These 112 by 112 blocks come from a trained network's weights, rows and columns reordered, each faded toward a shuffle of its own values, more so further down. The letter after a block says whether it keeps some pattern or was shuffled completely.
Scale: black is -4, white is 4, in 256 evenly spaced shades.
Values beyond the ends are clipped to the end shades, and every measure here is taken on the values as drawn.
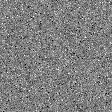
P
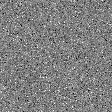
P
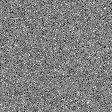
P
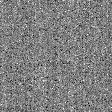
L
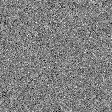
P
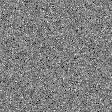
P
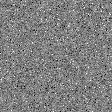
P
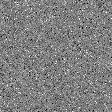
P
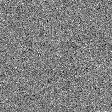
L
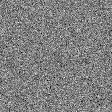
L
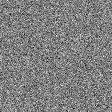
L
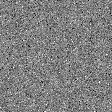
P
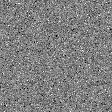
P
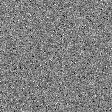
P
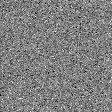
P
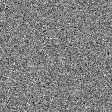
L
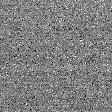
L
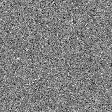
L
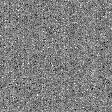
L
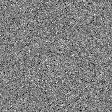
L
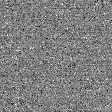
L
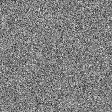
L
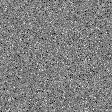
P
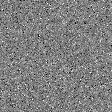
P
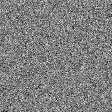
P
